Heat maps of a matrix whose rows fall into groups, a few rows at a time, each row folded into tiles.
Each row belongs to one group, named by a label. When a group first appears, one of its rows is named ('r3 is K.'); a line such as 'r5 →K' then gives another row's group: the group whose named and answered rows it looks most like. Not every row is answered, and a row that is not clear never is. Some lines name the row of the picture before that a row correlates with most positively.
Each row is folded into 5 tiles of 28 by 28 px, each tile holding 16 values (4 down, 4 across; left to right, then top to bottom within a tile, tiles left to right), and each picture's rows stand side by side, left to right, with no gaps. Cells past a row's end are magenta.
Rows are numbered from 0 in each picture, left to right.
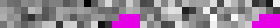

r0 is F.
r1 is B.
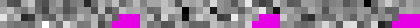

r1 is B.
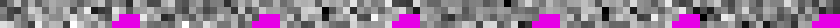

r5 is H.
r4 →B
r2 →B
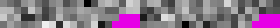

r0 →F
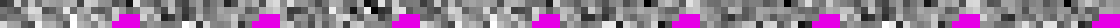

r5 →F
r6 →F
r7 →F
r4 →F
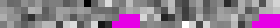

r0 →F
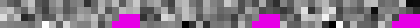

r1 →H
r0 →F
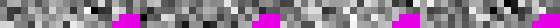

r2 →B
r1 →H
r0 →B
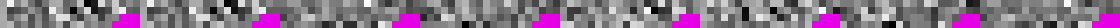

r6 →H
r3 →H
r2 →H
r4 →B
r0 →B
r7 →H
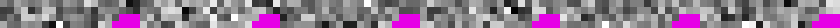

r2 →H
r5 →F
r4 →F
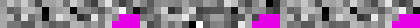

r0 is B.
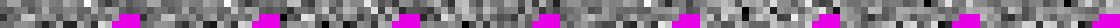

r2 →H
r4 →H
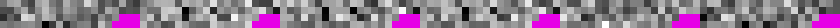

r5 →H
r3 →B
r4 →F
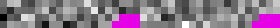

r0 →H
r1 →F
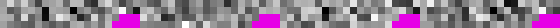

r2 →B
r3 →B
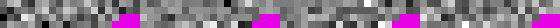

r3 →F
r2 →H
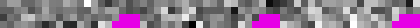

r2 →B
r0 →H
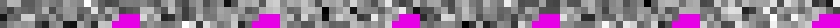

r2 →B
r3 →H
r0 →H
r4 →F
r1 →F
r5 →B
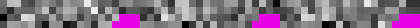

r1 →H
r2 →H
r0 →H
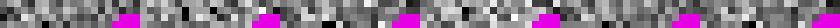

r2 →H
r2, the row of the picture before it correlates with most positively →2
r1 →B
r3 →B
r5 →H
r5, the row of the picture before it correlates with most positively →2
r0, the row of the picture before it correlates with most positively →1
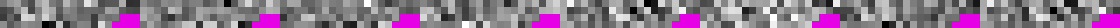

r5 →B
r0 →H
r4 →B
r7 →B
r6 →H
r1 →F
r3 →F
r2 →H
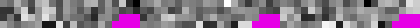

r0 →H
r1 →H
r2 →F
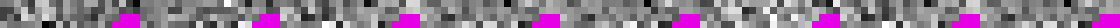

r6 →F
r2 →F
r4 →F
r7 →F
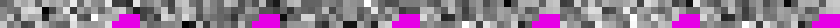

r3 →F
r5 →F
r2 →H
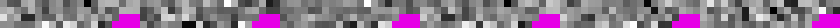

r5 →B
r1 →H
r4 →F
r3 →F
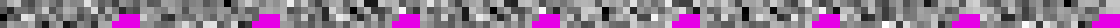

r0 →H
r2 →B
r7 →F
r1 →F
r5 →B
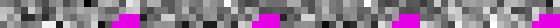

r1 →H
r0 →F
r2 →H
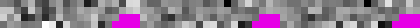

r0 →F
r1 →F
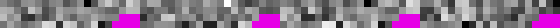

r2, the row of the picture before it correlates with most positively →0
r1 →H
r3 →H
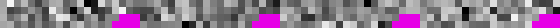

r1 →H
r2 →F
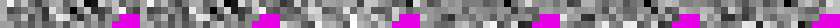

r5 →F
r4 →F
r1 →B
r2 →B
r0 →B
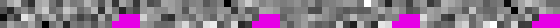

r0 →H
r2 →H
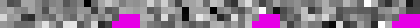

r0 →F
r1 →B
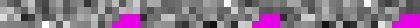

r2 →H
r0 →F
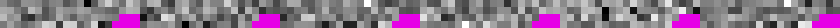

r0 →F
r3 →F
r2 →H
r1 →H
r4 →B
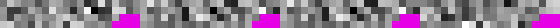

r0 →B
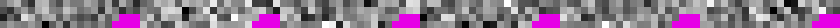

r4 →F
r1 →B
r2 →F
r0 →H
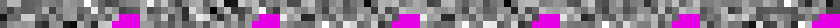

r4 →F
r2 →F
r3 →F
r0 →H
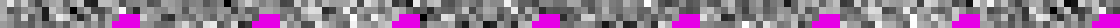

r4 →H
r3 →H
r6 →B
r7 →B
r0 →B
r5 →F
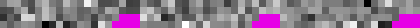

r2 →F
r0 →H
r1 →F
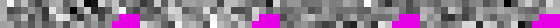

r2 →H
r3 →F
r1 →B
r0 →B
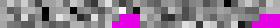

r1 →F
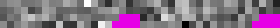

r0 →H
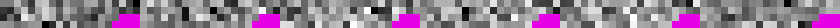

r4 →B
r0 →H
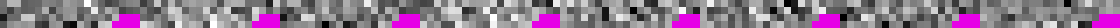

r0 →H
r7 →F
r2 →H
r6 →H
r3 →B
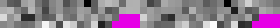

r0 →F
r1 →F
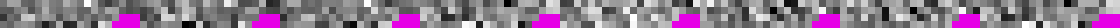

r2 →H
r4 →B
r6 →B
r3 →F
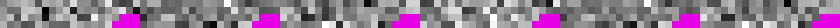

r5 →F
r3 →B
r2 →F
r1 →H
